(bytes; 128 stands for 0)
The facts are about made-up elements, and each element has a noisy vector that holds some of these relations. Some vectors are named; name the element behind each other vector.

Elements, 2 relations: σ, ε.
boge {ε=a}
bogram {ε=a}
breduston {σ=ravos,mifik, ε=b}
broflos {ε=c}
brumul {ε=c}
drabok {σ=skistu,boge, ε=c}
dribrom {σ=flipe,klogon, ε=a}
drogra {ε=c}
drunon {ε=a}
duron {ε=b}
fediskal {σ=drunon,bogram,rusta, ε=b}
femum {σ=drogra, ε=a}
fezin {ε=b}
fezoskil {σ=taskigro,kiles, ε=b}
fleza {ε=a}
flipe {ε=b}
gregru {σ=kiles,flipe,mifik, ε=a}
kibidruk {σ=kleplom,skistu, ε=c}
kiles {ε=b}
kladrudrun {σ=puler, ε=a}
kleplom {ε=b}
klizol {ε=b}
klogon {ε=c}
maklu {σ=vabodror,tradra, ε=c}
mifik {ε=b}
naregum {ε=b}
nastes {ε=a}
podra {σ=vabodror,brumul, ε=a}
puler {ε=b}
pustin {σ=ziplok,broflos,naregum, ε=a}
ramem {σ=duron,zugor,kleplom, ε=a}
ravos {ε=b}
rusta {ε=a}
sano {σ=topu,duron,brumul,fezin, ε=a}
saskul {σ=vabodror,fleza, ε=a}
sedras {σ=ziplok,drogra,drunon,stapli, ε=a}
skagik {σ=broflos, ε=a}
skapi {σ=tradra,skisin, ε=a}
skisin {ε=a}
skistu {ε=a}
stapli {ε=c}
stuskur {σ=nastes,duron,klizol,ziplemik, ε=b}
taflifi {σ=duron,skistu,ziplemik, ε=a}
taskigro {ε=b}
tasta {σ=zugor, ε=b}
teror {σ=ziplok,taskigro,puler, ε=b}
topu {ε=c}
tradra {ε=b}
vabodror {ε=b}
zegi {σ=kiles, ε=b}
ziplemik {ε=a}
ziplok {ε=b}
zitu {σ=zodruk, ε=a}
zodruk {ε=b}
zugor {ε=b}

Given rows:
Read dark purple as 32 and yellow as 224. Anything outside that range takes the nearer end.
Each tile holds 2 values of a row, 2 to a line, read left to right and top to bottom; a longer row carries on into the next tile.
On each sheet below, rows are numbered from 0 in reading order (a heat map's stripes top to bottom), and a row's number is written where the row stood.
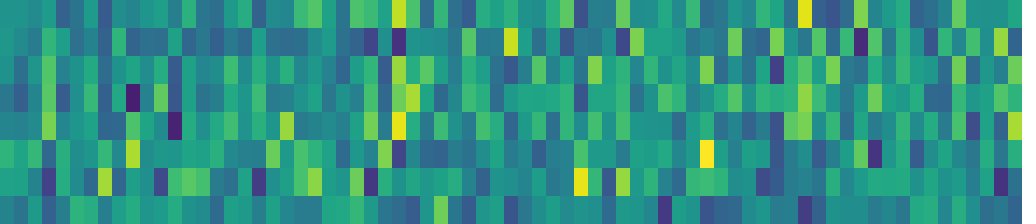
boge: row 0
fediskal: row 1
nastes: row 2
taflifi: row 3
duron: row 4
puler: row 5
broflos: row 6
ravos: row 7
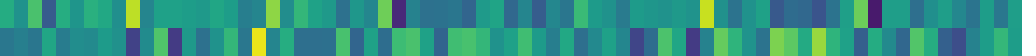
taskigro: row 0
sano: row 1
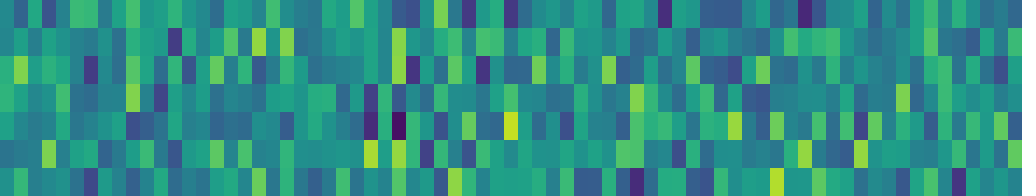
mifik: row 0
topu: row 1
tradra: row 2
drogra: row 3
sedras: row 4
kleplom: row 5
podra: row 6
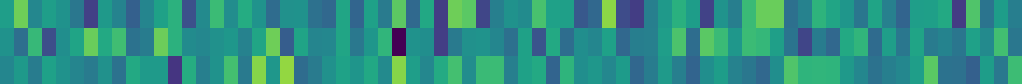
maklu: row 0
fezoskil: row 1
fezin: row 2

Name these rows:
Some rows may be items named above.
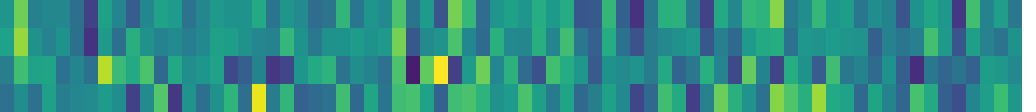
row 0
saskul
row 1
fleza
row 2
zodruk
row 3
sano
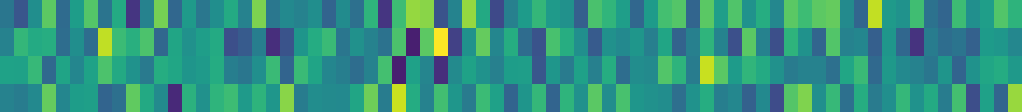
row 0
stuskur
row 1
zodruk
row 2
kladrudrun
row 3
duron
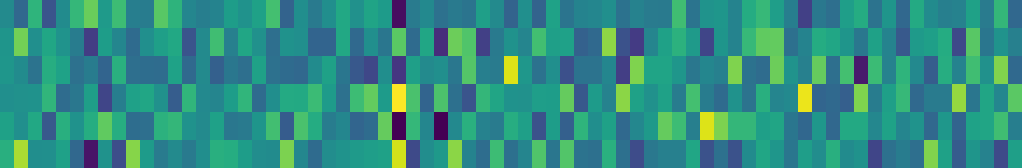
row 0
zegi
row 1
maklu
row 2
fediskal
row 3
skistu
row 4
teror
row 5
vabodror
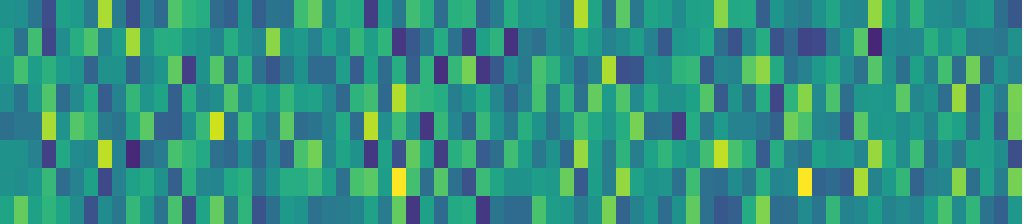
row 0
skagik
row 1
kiles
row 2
skapi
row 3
ziplemik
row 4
zugor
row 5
pustin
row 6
skistu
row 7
skisin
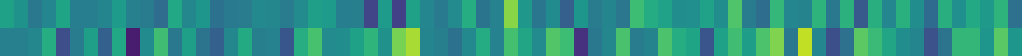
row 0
femum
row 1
drabok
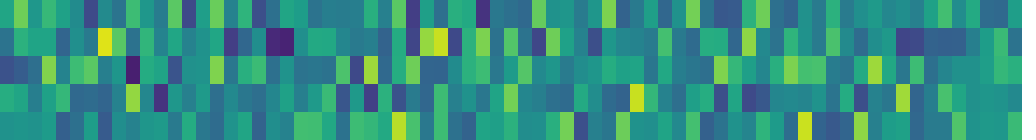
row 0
skisin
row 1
zitu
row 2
ramem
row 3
drunon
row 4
boge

